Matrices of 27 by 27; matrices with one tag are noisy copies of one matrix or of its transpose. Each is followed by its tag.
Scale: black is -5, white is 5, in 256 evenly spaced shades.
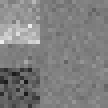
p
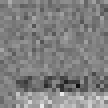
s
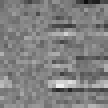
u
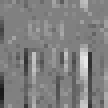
u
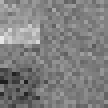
p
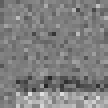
s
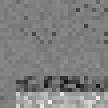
s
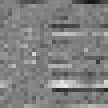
u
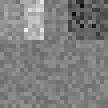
p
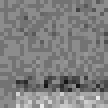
s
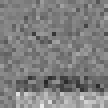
s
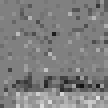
s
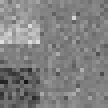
p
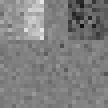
p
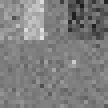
p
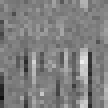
u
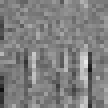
u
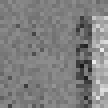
s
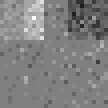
p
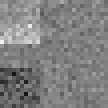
p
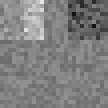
p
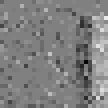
s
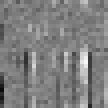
u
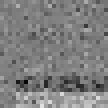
s
